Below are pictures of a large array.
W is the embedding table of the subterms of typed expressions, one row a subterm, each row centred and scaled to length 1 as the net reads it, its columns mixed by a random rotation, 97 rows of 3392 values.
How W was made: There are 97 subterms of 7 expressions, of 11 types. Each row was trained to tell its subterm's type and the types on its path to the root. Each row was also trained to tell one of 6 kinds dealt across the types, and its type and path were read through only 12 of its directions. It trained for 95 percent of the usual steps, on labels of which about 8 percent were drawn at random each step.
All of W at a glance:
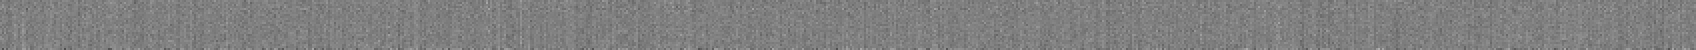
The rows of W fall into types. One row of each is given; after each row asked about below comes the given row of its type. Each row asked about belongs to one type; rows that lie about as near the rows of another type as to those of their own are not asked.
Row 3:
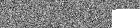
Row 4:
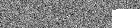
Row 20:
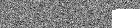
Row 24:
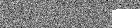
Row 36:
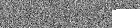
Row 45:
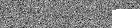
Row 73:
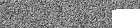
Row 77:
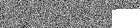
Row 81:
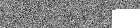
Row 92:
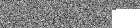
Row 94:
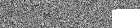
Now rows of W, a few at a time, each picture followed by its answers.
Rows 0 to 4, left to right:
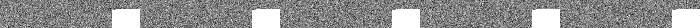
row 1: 24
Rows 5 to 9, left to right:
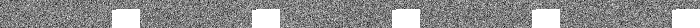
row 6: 92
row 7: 36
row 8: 92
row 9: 24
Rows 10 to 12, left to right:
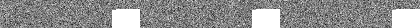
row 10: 20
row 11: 77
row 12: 77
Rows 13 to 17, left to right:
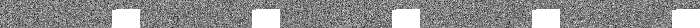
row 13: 92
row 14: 92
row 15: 73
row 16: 36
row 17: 36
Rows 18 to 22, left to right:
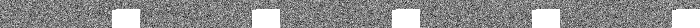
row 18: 24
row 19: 94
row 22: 92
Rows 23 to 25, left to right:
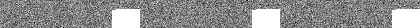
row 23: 20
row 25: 20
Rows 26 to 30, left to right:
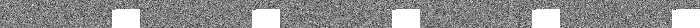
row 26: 81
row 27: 45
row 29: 45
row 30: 4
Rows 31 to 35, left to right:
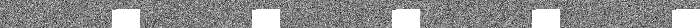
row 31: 94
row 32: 92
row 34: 81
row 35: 73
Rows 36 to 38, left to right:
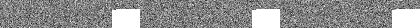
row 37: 4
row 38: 24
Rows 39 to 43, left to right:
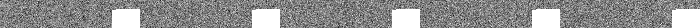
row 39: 81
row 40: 4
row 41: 3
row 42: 94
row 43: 92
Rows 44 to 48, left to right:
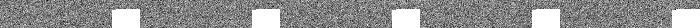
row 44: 24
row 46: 4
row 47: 77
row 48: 92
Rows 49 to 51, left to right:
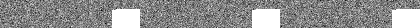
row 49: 94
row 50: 81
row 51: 4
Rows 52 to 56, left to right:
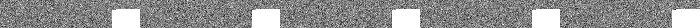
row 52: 3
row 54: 36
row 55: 73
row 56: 3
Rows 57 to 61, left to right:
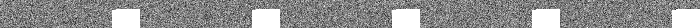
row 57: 24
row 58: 81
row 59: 4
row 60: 45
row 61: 4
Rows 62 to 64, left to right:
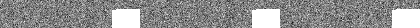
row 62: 36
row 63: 36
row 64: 94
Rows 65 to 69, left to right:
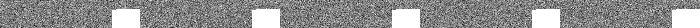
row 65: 4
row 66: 20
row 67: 81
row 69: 94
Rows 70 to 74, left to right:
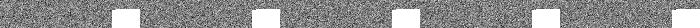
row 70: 81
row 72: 92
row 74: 4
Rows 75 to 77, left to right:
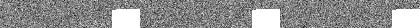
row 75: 81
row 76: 73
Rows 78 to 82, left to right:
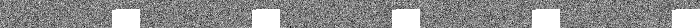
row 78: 92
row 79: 94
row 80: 77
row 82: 45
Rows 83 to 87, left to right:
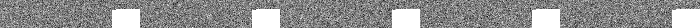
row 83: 36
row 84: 4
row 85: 45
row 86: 94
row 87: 20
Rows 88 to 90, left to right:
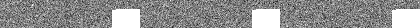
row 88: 81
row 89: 45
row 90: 36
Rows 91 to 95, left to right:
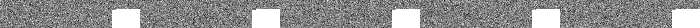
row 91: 24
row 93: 81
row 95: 36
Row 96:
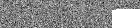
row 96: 20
